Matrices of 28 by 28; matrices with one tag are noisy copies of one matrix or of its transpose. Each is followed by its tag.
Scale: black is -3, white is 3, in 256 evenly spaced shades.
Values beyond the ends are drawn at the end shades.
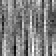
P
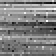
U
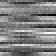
P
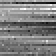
U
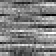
P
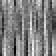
P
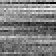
U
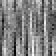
P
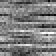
P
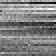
U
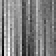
U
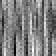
P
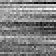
U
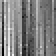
U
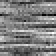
P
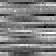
P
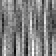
P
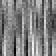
P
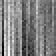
U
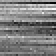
U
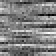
P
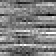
P
